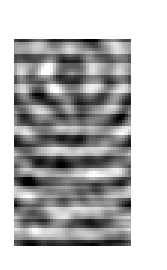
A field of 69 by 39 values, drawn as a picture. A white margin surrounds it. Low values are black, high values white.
Rings: centred on the top middle. Average level on the scale: 50%. Slope: none. Stripes: horizontal, repeating 10 times.
